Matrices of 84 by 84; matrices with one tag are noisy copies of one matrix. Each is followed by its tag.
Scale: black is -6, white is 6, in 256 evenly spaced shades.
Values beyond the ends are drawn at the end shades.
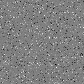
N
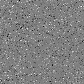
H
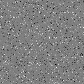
N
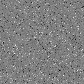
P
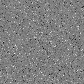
P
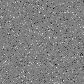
N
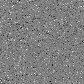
H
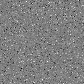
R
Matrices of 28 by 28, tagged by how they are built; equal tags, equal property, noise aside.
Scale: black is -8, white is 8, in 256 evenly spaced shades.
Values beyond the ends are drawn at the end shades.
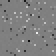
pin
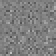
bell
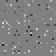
pin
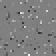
pin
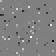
pin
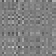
bell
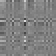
bell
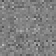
bell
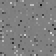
pin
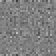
bell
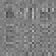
bell
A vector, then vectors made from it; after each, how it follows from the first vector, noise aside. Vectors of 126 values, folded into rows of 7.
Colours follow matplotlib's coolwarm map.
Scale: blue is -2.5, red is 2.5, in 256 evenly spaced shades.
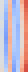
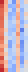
reversed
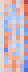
sign-scrambled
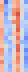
wrapped around
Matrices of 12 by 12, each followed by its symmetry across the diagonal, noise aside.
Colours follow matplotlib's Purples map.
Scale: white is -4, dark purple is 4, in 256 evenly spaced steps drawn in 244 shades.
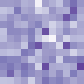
neither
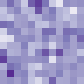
antisymmetric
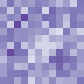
symmetric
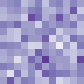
antisymmetric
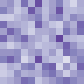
symmetric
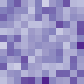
symmetric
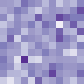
antisymmetric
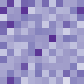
symmetric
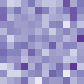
antisymmetric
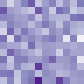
antisymmetric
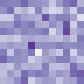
neither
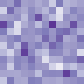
neither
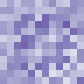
symmetric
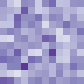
neither
